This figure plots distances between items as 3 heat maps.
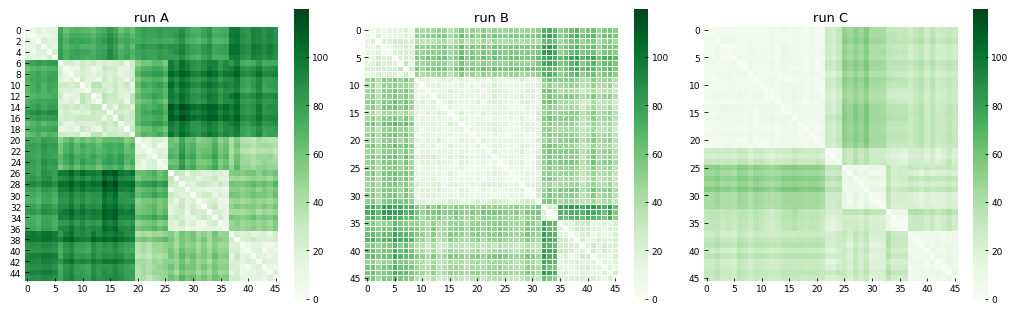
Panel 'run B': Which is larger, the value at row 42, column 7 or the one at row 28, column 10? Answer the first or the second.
the first
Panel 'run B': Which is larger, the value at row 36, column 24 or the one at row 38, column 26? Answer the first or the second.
the first
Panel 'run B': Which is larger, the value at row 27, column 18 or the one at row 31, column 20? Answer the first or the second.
the second
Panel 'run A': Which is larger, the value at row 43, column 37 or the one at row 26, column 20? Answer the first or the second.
the second
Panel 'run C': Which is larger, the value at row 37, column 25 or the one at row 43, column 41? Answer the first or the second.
the first
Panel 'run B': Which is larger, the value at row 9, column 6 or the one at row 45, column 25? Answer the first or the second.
the first
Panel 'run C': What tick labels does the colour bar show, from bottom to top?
0, 20, 40, 60, 80, 100
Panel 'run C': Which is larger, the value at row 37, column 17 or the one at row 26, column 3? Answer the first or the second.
the second
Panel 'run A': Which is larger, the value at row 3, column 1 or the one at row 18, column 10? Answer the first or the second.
the second
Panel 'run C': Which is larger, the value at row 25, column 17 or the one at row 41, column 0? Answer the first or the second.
the first
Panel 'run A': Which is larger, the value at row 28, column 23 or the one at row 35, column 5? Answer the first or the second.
the first
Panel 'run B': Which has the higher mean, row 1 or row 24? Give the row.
1
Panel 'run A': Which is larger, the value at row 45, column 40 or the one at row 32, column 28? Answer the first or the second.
the second
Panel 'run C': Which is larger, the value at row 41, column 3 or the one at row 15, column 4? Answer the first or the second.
the first
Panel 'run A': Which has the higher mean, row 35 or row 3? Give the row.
3
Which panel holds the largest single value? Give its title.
run A
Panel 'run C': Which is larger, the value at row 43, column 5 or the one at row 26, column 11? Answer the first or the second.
the second
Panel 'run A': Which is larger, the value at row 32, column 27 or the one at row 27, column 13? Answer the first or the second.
the second
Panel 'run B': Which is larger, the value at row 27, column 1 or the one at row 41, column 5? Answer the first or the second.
the second
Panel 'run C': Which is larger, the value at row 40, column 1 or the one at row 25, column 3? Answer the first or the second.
the second
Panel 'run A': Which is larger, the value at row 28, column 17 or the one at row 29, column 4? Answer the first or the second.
the first
